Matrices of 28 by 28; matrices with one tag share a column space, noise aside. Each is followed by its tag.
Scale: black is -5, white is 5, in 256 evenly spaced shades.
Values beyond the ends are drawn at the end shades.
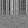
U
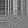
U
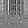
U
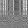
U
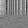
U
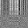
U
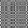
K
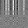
U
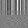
U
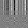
U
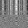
U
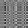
K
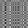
K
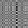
K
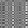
K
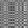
K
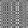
K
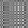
K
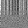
U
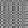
K
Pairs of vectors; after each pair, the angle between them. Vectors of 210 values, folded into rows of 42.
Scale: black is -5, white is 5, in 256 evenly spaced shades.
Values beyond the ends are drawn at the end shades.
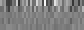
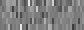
partly opposed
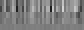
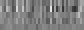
nearly opposite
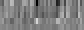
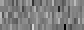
orthogonal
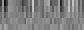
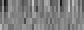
nearly parallel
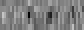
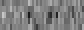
nearly parallel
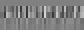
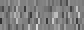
orthogonal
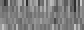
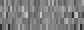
orthogonal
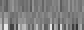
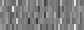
orthogonal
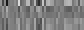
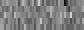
partly opposed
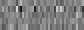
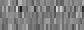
nearly parallel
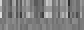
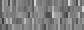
partly opposed
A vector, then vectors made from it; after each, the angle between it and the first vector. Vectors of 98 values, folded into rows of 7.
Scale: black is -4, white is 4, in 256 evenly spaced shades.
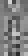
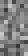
partly aligned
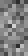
orthogonal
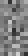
nearly opposite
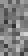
partly opposed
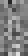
nearly opposite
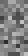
partly aligned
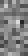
partly opposed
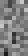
partly opposed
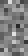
partly aligned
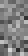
orthogonal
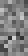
orthogonal
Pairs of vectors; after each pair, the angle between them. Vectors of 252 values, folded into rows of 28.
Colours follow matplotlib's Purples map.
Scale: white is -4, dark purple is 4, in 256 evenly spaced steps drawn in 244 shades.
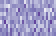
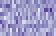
partly opposed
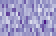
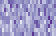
partly opposed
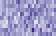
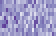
nearly opposite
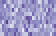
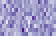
nearly opposite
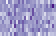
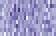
partly aligned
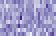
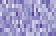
partly aligned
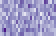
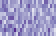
partly aligned
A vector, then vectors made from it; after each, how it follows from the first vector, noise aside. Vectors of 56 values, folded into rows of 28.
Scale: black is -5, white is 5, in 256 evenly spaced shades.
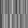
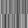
wrapped around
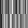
scaled up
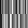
scaled up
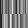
scaled up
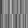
wrapped around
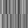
wrapped around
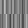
wrapped around
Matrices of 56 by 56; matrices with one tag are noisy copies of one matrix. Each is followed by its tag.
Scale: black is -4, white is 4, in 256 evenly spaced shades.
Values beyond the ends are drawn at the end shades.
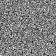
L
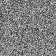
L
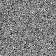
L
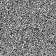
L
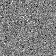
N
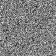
N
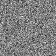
N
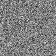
N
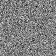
N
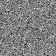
L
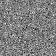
L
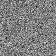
N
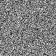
L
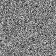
N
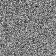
N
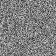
N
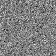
N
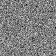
N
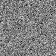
N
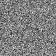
L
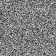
L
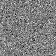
N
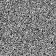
L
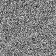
N
